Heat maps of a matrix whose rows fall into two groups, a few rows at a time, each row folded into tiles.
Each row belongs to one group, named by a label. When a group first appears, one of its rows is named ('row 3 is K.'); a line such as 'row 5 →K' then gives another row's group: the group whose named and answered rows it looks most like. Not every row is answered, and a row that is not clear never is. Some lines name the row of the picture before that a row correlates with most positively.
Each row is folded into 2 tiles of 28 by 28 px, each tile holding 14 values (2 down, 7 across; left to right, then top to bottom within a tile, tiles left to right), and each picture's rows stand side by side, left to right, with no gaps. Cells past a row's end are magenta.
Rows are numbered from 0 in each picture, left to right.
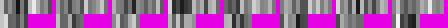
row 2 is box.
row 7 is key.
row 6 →box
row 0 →key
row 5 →key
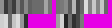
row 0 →box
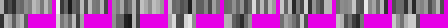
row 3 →box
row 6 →key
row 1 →box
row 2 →key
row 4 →key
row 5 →box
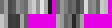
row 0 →key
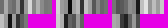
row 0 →key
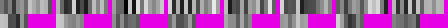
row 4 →box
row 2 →box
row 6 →key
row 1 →box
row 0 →key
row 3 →box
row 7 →box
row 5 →box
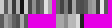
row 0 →box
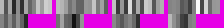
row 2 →box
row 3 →key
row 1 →key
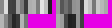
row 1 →key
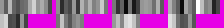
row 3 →key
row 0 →key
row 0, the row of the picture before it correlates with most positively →1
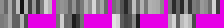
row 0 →box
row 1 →key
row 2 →key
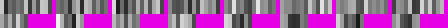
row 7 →key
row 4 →key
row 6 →key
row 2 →box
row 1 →key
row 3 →box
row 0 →box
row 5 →key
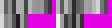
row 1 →key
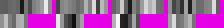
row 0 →box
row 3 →box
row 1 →key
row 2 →key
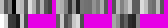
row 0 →key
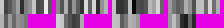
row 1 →key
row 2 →box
